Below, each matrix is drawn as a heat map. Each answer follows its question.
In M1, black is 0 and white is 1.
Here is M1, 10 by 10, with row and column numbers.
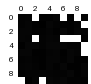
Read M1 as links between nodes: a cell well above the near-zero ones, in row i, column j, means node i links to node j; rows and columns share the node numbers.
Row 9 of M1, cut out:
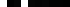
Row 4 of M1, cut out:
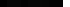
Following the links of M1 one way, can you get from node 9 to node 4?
no
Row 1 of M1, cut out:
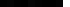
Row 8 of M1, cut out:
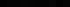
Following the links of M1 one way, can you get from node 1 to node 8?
yes
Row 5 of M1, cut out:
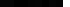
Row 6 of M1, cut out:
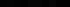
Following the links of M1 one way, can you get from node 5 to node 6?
yes
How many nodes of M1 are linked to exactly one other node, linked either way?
4
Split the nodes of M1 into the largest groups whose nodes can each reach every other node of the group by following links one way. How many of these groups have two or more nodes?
0
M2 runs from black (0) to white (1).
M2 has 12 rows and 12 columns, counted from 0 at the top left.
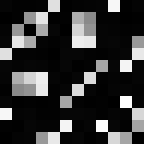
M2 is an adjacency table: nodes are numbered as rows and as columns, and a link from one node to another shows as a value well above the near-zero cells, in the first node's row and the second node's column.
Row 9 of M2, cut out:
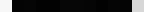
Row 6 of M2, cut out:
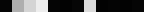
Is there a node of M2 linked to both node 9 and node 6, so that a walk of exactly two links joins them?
no
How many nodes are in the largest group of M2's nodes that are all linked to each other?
5
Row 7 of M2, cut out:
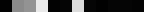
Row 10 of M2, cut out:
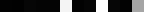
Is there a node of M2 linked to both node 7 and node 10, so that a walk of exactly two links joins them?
no
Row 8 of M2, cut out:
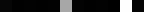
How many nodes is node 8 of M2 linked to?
2
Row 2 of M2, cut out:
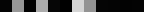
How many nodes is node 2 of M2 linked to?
4
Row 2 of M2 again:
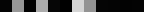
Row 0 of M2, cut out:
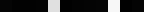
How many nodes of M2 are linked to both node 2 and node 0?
0
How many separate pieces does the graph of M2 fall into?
1
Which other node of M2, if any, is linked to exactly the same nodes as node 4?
node 9
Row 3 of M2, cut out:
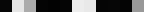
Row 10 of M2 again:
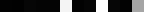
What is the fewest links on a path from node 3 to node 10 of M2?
2
